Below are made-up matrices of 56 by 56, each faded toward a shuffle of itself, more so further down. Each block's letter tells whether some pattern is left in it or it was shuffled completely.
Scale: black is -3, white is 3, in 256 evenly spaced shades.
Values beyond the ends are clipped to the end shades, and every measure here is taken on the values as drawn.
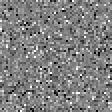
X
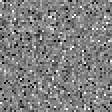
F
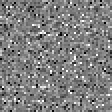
X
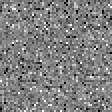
F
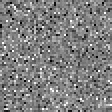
F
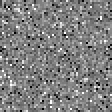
F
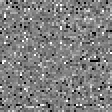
X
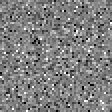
F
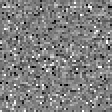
X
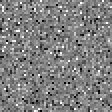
F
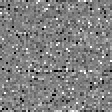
X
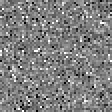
F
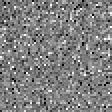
X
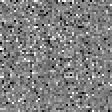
X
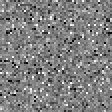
X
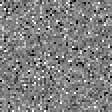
F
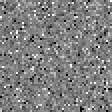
F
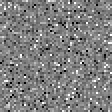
F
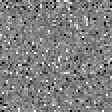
X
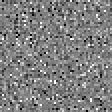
X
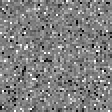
X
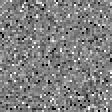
X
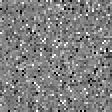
F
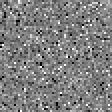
F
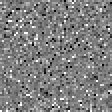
F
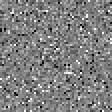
F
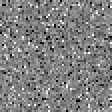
X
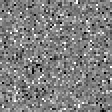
F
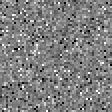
F
